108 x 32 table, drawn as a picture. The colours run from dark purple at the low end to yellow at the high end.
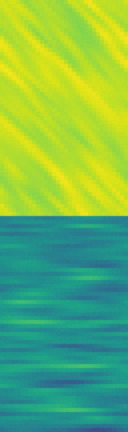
It is made of 2 by 1 panels. Panel 1,1: very high, slanting down to the right, faint in contrast. Panel 2,1: middling, streaked across.
